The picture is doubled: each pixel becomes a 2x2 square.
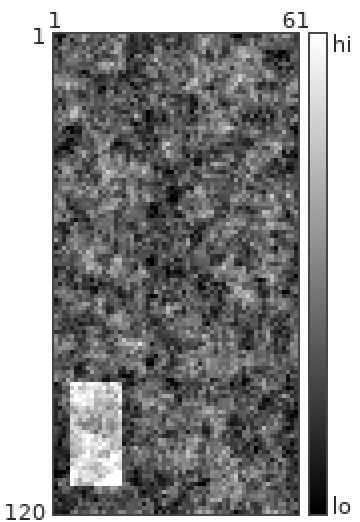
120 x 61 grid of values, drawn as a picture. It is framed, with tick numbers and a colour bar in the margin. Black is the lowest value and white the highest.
The bottom left is the ninth with the highest average. In the bottom left lies a patch that is higher than the rest. Neither half mirrors the other. The field is mottled with small blotches.
